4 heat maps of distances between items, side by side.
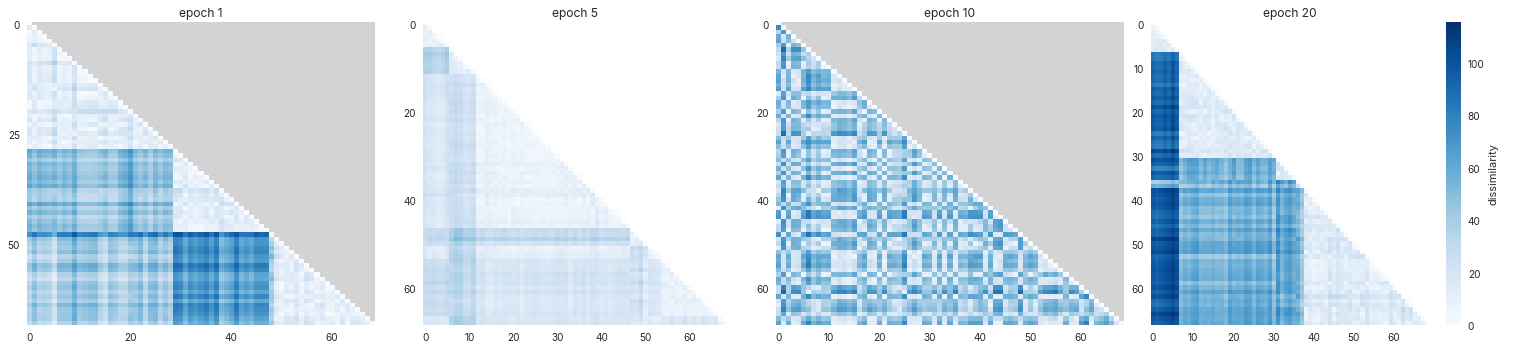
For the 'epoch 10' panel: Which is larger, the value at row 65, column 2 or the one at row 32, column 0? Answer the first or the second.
the first
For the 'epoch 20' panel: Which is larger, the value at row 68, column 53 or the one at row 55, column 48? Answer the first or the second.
the first
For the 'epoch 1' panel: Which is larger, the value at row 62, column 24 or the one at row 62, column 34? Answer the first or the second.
the second
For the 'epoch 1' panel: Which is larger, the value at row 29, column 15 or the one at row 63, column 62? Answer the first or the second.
the first
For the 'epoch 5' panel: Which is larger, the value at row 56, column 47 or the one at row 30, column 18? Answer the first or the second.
the first
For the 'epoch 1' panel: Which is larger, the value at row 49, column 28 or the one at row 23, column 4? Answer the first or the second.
the first
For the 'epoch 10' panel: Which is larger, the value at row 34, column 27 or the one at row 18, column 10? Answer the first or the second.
the first
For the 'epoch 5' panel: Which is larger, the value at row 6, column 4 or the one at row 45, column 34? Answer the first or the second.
the first
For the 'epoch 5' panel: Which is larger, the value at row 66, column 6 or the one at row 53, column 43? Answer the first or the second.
the first
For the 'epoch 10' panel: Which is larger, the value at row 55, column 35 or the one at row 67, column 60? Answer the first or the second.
the second
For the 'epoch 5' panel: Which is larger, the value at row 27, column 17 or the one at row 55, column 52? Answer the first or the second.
the second
